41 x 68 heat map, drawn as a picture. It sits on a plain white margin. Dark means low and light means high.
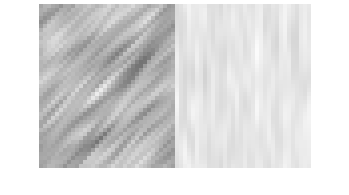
The table splits into one row of 2 panels. Panel 1,1: high, slanting up to the right. Panel 1,2: very high, streaked downward, faint in contrast.
